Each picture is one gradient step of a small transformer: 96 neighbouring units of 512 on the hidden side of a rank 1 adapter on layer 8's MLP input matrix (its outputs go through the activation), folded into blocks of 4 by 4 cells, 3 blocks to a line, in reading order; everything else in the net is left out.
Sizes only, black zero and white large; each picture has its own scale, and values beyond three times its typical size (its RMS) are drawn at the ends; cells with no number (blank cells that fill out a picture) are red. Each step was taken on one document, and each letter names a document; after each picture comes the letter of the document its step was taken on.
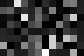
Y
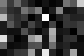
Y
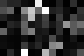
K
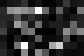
K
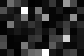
Y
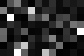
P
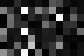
P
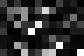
K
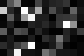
P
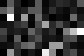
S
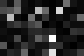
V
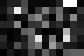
S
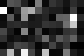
P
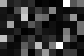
Y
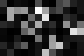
K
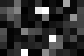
V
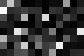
Y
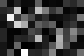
K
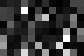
Y
